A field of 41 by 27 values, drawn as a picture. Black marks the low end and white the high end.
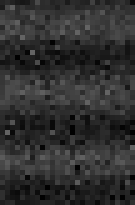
Odd rows or columns: none. Histogram: bell-shaped. Stripes: horizontal, repeating 3 times. Average level on the scale: 20%.
